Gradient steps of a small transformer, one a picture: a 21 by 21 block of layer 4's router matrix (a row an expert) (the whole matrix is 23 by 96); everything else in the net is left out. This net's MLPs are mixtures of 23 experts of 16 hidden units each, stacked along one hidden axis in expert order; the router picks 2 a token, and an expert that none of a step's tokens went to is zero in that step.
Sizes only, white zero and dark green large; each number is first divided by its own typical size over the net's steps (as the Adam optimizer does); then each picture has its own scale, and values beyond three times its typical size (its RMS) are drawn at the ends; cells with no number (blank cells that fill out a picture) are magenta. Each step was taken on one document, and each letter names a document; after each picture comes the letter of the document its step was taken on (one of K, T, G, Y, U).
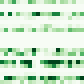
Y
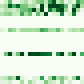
Y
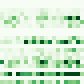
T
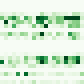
T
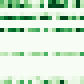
Y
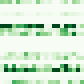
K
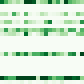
Y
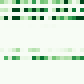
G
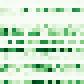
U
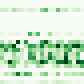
T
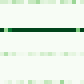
Y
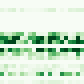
U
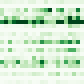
T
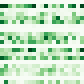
U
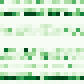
Y
